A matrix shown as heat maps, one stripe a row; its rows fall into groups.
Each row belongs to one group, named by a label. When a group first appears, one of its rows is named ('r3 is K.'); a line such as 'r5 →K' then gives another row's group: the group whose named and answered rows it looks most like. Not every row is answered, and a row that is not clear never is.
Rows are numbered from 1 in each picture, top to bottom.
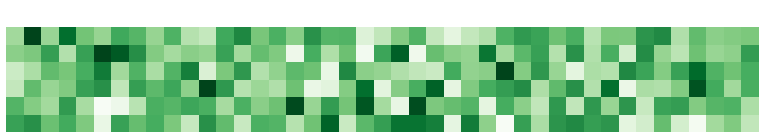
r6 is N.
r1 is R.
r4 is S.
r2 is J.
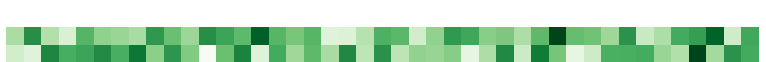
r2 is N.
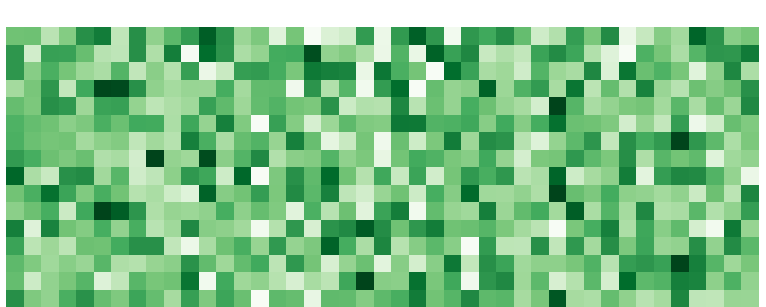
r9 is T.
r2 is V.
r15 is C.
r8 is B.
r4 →J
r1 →S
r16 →T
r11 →J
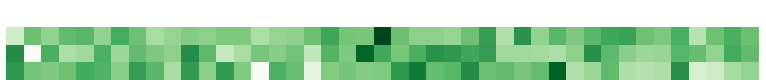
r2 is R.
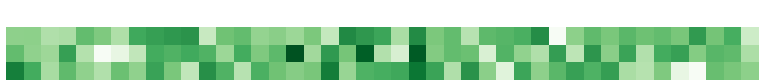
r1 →C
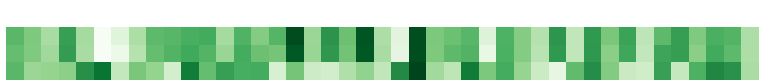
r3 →S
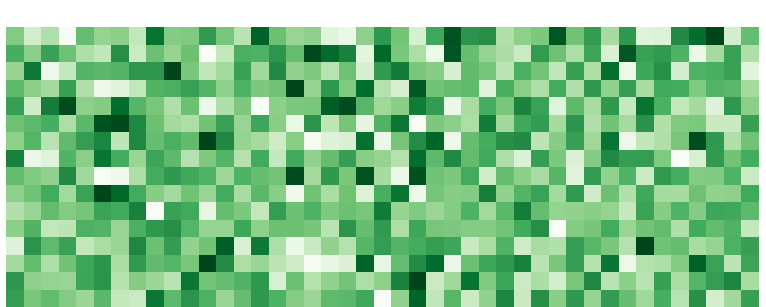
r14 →S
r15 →S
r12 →C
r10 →J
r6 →J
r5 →R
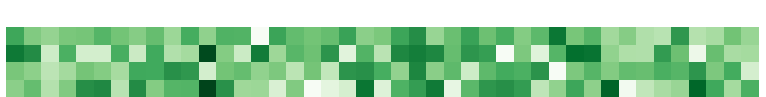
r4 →S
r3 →C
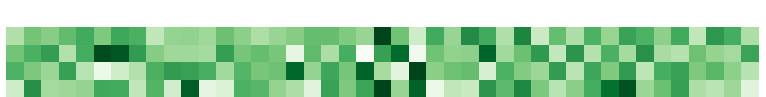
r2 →J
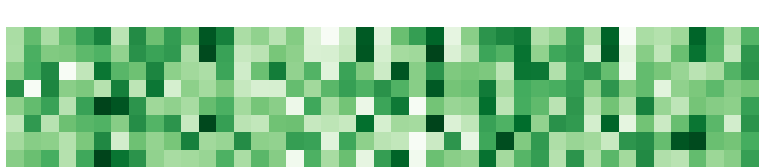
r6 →S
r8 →J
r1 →S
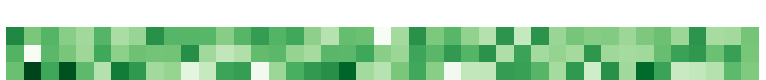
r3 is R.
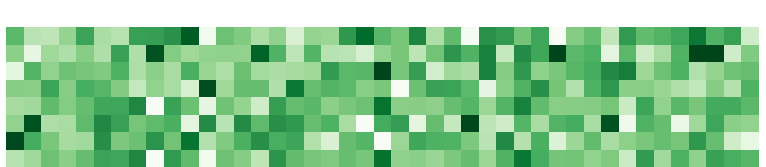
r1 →C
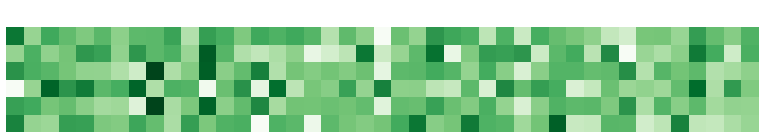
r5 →B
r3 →B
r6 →T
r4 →N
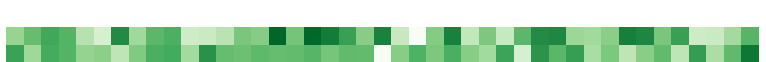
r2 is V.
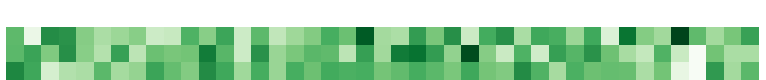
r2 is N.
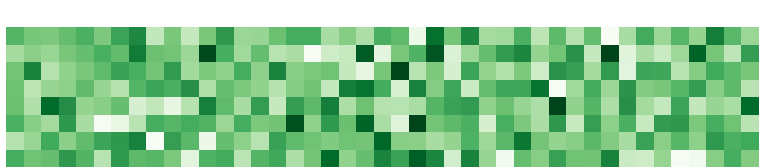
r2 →S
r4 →C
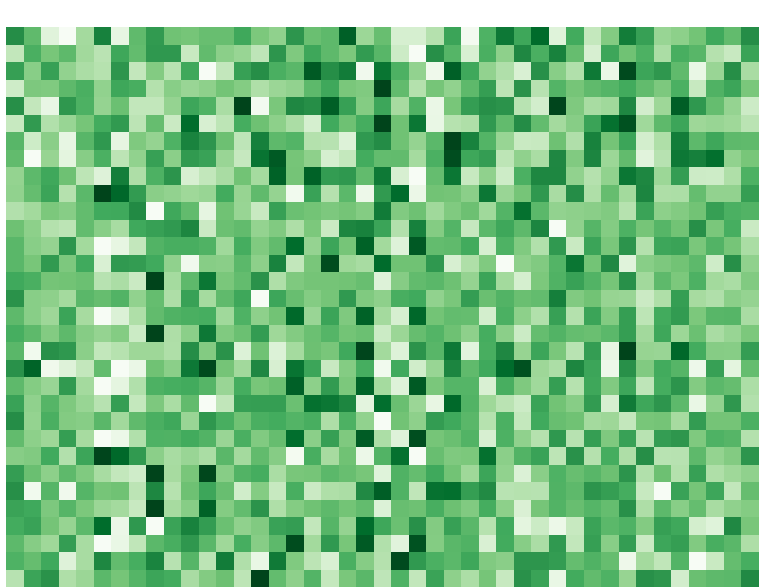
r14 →N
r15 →B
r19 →C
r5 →T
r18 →B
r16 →T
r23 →V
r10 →J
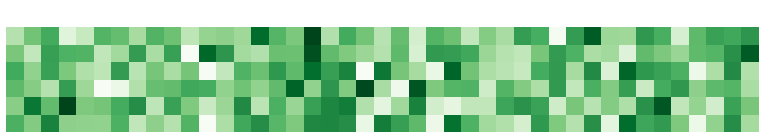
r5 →R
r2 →V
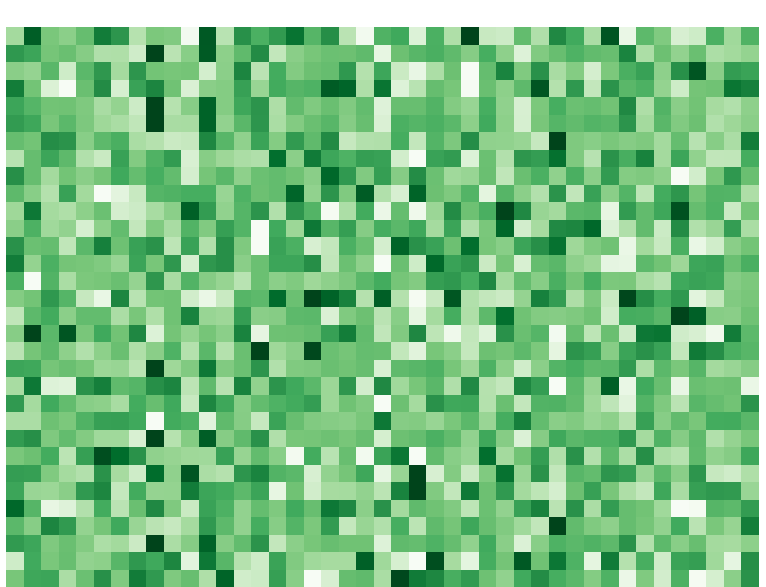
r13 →T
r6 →B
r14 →V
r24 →B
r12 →T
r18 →R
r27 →S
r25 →J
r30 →B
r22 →V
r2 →B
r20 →B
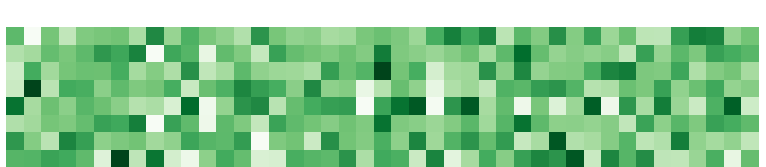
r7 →T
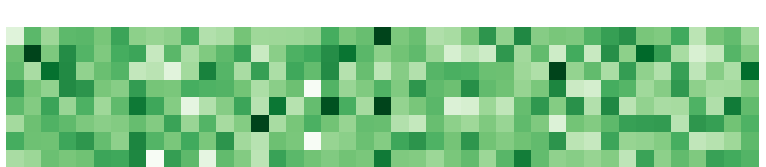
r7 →T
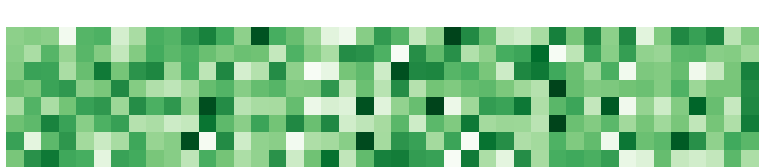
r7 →C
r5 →S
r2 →C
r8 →N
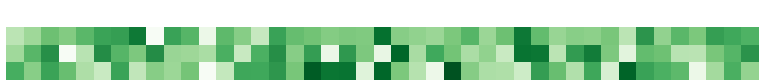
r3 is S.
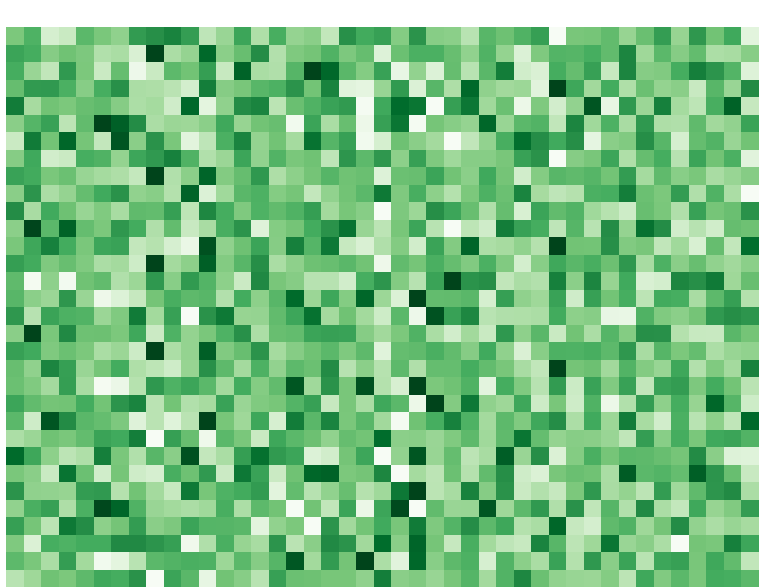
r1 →C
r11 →V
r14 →B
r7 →R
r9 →B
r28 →J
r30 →N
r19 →B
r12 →R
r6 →J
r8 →C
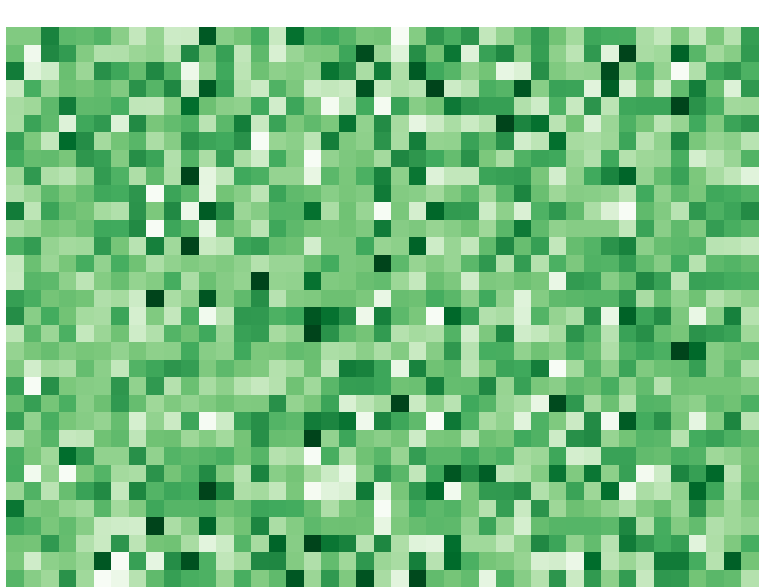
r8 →T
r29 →B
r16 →B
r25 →T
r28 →V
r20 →C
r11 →V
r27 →S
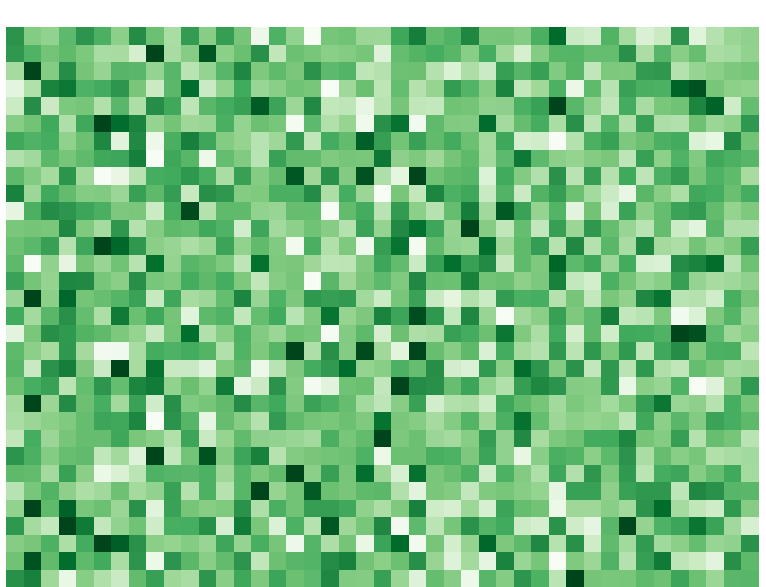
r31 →R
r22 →R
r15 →T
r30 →J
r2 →B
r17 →N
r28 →R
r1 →T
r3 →R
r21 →T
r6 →J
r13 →J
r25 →B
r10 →V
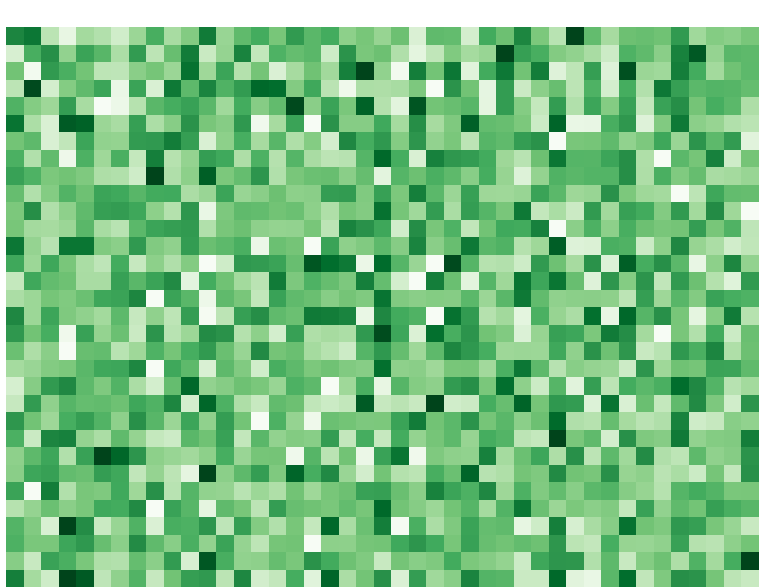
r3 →C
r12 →C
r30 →T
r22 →S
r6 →T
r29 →T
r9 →B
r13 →T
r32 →T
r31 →V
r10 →N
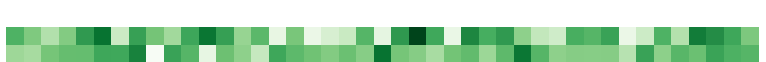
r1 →S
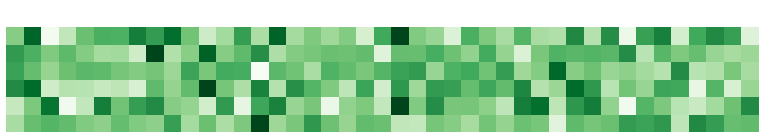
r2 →B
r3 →T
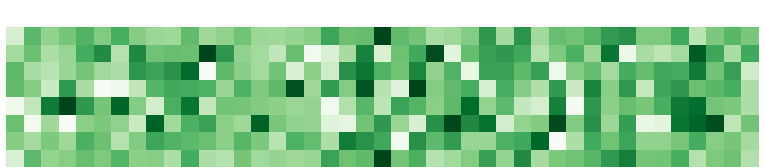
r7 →C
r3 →C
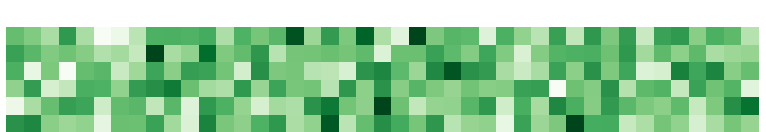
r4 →C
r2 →B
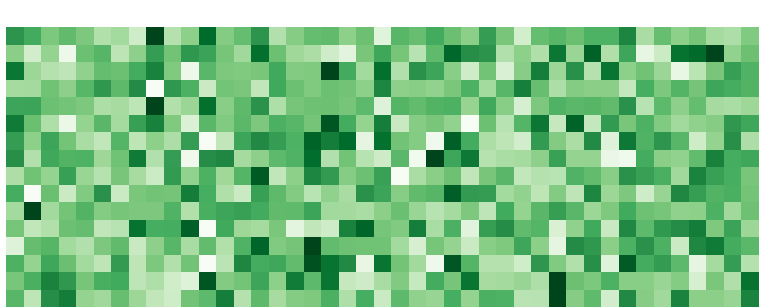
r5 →B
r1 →B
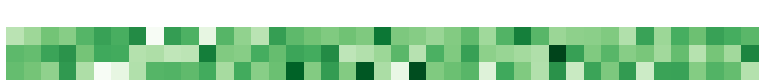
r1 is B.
